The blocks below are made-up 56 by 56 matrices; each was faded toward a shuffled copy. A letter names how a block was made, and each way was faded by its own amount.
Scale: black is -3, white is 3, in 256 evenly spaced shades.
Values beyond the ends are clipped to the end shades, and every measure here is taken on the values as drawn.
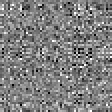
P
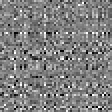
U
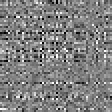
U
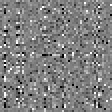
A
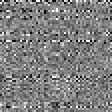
U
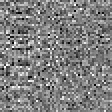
P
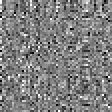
P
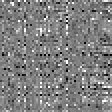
A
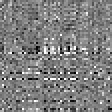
U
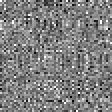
P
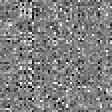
A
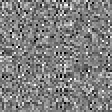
P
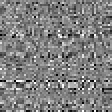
U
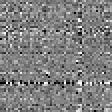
U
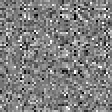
P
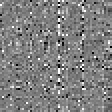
A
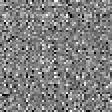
P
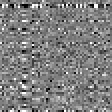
U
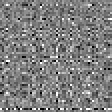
U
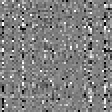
A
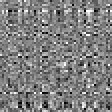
U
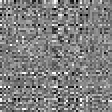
U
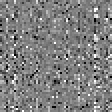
A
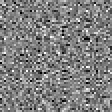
P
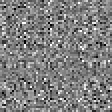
P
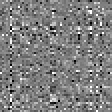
A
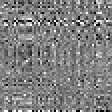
U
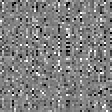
A
